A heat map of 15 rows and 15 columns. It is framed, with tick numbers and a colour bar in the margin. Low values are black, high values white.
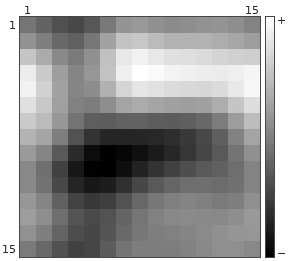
On average the colour sits 50% of the way up the scale. The ninth with the lowest average is the centre. The bottom right is the calmest part. There are no lone odd cells.
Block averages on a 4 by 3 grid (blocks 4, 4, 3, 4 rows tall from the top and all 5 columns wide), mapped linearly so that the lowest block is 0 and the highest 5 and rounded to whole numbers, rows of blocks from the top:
3 5 5
4 3 4
1 0 2
2 2 3
